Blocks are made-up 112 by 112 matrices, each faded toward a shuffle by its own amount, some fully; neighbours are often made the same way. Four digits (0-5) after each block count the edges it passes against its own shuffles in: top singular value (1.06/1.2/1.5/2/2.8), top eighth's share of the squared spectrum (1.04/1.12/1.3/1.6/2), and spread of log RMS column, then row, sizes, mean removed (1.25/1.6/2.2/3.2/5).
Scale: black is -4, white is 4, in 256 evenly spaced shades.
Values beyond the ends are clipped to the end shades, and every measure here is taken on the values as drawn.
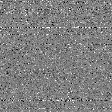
2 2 0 3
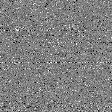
2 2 0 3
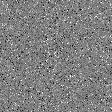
2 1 0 0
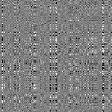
5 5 4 3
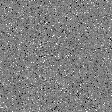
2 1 0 0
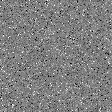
2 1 0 0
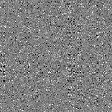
4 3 2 2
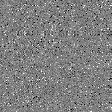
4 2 1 1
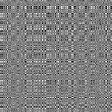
5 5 4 4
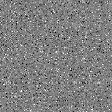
4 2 1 1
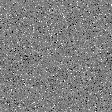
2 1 0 0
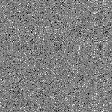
4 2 1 1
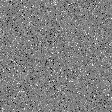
2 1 0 0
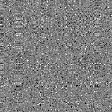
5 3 2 2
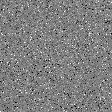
0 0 0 0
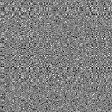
5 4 3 3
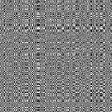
5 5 4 4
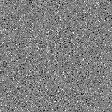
4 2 1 1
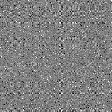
5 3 2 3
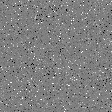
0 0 0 0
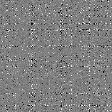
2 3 3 3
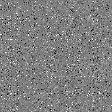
1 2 2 1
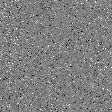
1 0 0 0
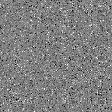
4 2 1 1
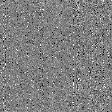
2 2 3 0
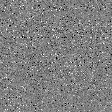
1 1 0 2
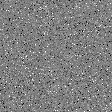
0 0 0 0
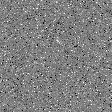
0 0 0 0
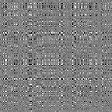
5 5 4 4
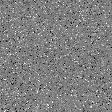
1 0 0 0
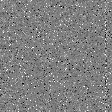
3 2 1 0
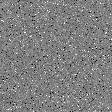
0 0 0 0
